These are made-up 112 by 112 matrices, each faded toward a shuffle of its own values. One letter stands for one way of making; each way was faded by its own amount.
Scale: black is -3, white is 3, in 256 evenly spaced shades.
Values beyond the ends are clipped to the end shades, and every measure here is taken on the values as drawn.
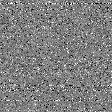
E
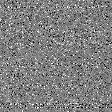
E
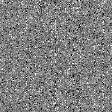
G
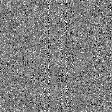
G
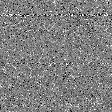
E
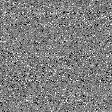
E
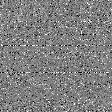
E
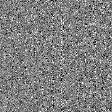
G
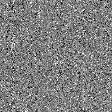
G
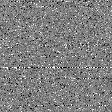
E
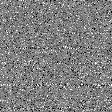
E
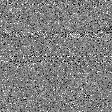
E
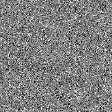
G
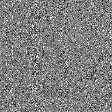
G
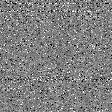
E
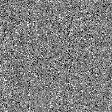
G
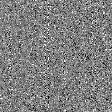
G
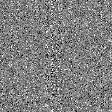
G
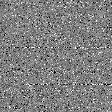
E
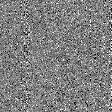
G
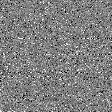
E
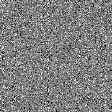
G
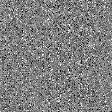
G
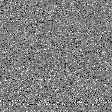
E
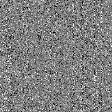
G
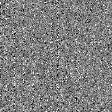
G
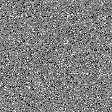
E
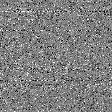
E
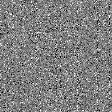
G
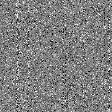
G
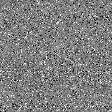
E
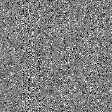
G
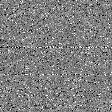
E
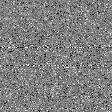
E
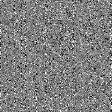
G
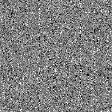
G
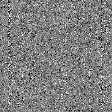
G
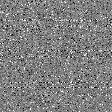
E
